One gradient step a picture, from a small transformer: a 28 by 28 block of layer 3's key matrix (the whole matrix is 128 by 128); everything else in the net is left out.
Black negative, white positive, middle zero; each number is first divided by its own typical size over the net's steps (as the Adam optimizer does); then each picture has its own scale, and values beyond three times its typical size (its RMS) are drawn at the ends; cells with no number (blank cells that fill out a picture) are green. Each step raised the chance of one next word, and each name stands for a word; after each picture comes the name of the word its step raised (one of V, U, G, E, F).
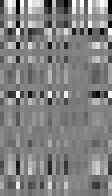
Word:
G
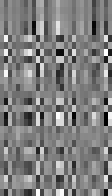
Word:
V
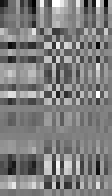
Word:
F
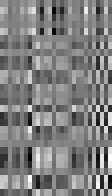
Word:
V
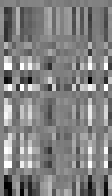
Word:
F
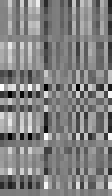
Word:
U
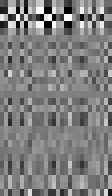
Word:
G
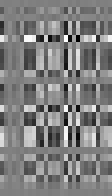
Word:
G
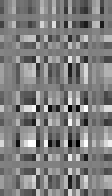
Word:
G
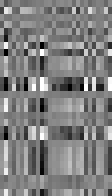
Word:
G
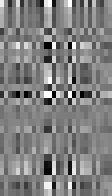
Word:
U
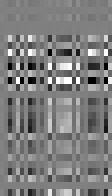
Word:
V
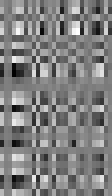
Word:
U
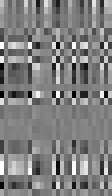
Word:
U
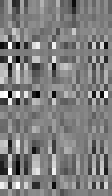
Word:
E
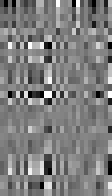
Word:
E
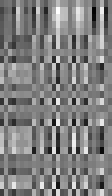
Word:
F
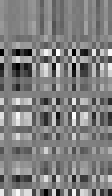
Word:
U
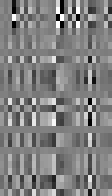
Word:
E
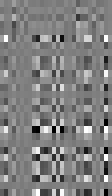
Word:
E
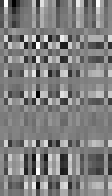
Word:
E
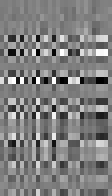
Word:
U
